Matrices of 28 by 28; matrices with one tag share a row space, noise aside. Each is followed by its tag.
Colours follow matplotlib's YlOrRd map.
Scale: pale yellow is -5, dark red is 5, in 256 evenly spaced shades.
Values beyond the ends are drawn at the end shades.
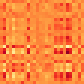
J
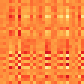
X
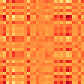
J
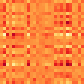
J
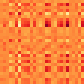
X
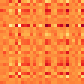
X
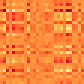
J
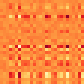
X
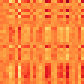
X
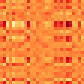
J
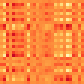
J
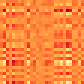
J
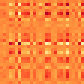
X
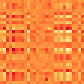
J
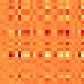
X
